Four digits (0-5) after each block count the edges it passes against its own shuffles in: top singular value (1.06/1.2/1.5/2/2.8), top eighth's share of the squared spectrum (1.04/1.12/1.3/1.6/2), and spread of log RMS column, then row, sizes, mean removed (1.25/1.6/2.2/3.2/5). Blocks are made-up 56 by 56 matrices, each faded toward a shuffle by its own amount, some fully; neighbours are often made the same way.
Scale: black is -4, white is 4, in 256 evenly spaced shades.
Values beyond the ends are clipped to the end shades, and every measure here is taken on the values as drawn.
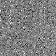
2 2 1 0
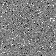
0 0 0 0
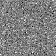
2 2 0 0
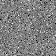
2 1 0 0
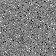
0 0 0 0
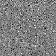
3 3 1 1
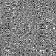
3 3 2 1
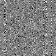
2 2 3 0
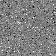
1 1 0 0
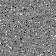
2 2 0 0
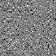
3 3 1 1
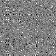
3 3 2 1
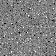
2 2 0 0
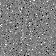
0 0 0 0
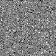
3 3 1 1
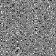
3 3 2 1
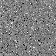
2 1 0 0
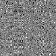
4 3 2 1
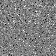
2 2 0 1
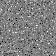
0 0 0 0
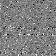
2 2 0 2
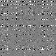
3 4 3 3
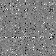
2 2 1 2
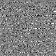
1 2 0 3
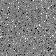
0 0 0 0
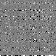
3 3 1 3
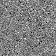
0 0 0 0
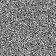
0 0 0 0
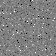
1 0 0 0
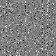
2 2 2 0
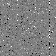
3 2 1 0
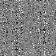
1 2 3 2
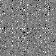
2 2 2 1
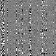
2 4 4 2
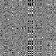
4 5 3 2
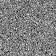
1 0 0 0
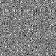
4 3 1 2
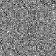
4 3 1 1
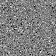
2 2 0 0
